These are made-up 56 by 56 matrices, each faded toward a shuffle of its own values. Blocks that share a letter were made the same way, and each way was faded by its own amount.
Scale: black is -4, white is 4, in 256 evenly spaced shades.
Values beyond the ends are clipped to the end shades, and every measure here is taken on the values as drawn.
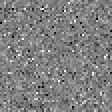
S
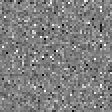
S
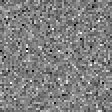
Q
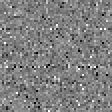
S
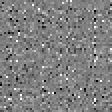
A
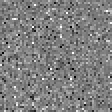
S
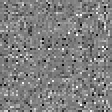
A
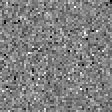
Q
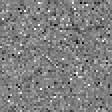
S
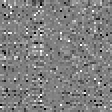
A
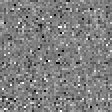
S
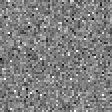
Q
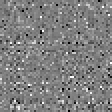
A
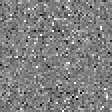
S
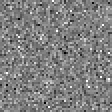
Q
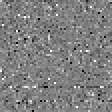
S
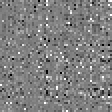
A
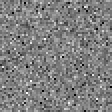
Q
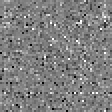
S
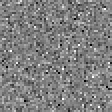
Q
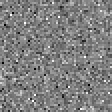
Q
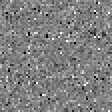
S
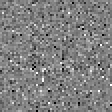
S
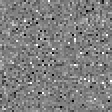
S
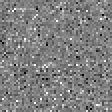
S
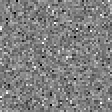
Q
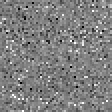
S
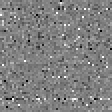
S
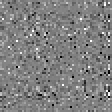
A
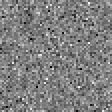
Q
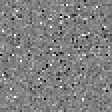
S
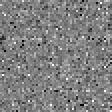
S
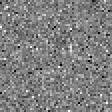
Q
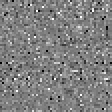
S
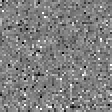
S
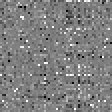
A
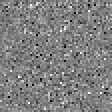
S
